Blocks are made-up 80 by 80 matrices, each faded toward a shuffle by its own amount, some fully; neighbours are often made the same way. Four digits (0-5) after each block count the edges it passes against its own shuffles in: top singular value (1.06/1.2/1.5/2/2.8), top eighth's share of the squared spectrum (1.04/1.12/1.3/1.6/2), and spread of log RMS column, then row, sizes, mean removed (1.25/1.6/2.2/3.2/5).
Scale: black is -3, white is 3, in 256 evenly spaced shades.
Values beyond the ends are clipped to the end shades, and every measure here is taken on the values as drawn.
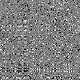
4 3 1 2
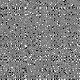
4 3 2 2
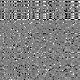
5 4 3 3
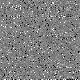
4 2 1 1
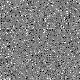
3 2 1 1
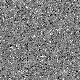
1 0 0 0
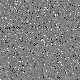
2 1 0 0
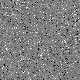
1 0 0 0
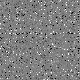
3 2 1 1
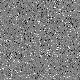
1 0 0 0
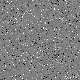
0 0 0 0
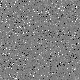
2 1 0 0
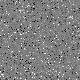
0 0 0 0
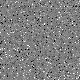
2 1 0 1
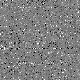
3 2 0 1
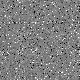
2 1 0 0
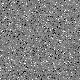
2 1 0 0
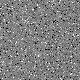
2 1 0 0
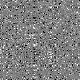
4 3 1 2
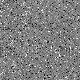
2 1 0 0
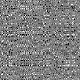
4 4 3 3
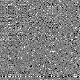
4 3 1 2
